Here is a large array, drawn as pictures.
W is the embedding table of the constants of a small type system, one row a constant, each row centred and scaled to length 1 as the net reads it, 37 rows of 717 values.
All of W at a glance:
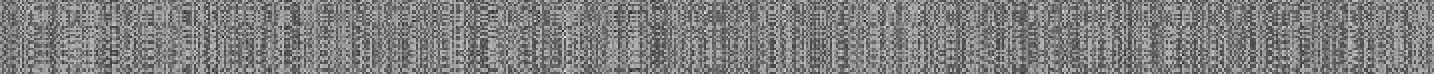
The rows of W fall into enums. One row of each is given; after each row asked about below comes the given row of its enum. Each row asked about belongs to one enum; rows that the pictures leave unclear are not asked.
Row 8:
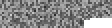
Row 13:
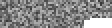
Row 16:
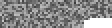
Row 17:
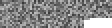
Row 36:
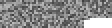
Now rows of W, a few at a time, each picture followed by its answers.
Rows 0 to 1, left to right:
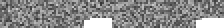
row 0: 13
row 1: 36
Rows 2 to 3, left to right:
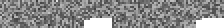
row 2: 8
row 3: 16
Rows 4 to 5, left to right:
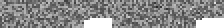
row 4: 16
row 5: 8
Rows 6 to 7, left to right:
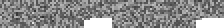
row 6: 8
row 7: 36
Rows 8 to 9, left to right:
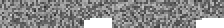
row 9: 36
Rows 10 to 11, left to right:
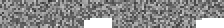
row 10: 8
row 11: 17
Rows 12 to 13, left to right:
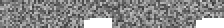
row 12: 17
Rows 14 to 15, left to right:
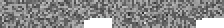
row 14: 16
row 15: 8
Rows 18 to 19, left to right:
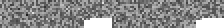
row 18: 8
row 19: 16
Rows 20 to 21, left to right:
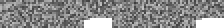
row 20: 36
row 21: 17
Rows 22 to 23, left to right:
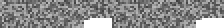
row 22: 16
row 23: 16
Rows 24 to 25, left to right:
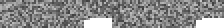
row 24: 36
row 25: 13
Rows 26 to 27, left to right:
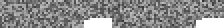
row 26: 16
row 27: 13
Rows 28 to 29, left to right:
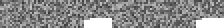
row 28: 17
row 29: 36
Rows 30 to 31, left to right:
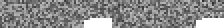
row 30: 16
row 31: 13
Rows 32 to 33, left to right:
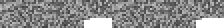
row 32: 36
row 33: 36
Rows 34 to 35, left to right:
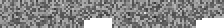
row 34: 8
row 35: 8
